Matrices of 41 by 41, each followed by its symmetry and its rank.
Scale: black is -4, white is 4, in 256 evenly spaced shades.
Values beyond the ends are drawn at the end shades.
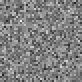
symmetric, full rank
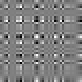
symmetric, rank one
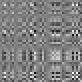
symmetric, rank two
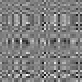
neither, rank two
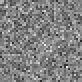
symmetric, full rank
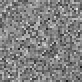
symmetric, full rank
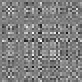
symmetric, rank three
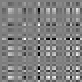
symmetric, rank one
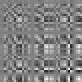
symmetric, rank two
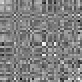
symmetric, rank three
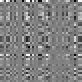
neither, rank two
